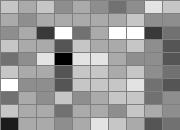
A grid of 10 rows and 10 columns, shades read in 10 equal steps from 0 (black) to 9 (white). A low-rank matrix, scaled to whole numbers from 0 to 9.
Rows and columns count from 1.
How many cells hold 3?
7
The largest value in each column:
9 6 8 9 8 8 9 9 8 7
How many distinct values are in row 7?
6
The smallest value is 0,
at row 5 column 4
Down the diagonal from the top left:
7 5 2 3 8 7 7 7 6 4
